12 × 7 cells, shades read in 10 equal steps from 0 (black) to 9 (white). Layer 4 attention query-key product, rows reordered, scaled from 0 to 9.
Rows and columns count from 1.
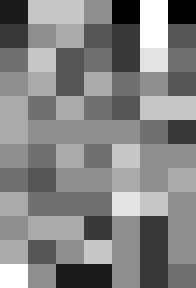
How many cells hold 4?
14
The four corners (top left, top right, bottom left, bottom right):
1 0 9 4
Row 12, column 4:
1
